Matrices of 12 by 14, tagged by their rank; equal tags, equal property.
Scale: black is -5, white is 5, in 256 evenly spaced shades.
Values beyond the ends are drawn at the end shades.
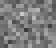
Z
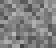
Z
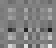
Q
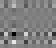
Q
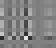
Q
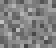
Z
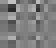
Q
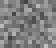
Z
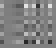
Q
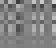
Q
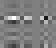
Q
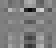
Q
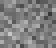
Z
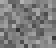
Z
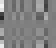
Q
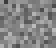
Z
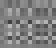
Q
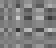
Q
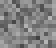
Z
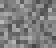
Z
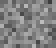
Z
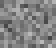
Z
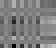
Q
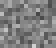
Z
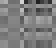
Q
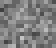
Z
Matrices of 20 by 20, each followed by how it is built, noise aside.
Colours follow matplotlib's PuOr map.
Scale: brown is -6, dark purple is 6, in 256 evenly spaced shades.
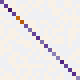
diagonal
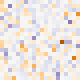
noise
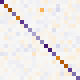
diagonal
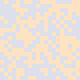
noise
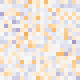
noise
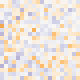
noise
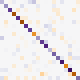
diagonal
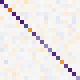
diagonal
